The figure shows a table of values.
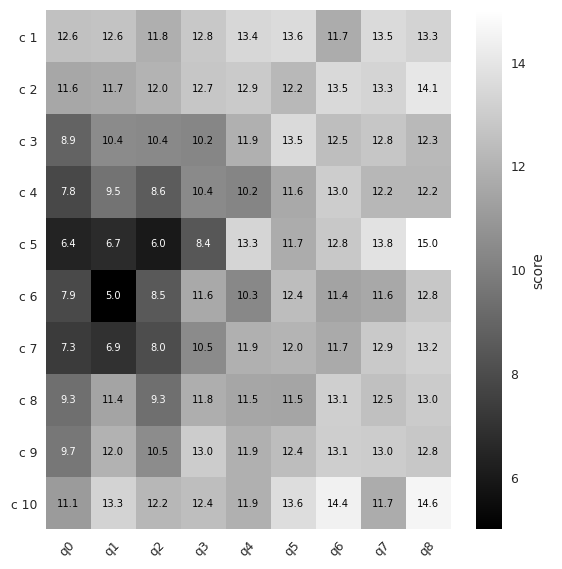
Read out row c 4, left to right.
7.8 9.5 8.6 10.4 10.2 11.6 13.0 12.2 12.2
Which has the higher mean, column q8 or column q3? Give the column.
q8
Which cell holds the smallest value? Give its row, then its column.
c 6, q1
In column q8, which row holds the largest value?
c 5
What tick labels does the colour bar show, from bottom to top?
6, 8, 10, 12, 14
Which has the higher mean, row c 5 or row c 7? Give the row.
c 7
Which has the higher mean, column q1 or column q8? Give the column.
q8
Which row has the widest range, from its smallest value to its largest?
c 5
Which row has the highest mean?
c 1
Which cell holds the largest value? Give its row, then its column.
c 5, q8
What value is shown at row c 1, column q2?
11.8
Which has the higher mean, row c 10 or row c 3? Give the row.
c 10
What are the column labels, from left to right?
q0, q1, q2, q3, q4, q5, q6, q7, q8
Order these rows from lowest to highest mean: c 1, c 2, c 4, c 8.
c 4, c 8, c 2, c 1
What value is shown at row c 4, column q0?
7.8
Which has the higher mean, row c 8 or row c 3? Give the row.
c 8
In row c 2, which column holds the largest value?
q8
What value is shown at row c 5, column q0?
6.4
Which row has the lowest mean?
c 6
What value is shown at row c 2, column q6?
13.5
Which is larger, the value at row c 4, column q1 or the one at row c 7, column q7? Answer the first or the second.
the second
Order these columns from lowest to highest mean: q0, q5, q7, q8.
q0, q5, q7, q8
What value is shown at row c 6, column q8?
12.8
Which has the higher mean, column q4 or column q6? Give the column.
q6
